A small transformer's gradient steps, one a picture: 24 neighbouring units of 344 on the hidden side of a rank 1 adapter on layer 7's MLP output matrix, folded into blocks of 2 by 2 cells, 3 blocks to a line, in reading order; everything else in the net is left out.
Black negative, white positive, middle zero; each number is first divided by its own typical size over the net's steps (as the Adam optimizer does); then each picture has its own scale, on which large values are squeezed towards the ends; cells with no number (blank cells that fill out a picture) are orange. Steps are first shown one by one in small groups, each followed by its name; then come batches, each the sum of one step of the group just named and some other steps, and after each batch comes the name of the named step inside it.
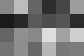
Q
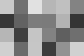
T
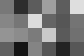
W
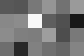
W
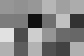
W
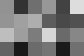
W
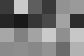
Q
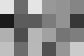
T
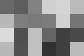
W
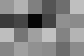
Q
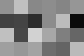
Q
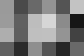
W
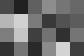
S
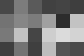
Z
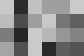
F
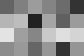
Z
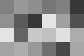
Z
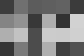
Z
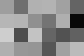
S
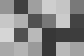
S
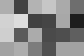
S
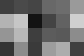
S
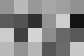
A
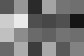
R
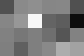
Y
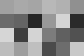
A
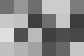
R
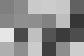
Y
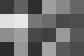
R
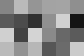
A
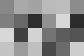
A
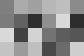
A
